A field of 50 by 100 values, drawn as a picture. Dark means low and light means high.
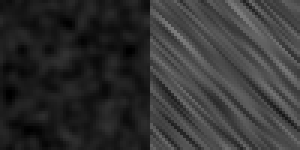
The table splits into one row of 2 panels. Panel 1,1: very low, blotchy, faint in contrast. Panel 1,2: low, slanting down to the right.
